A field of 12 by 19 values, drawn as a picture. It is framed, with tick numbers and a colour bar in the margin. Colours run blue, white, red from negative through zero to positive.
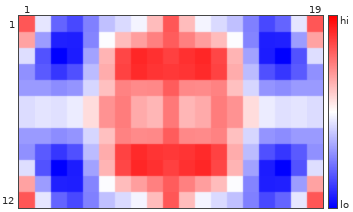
Slope: none. Histogram: flat. Mirror symmetry: left to right and top to bottom. Seam: none. Calmest part: centre. Stripes: none.
